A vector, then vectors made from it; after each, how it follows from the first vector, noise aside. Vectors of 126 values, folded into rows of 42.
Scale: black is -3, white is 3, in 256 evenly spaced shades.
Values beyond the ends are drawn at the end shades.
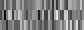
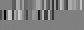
partly zeroed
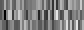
copied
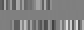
partly zeroed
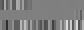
partly zeroed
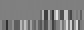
partly zeroed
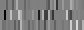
partly zeroed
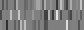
partly zeroed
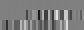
partly zeroed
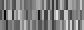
copied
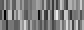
copied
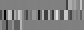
partly zeroed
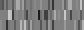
partly zeroed
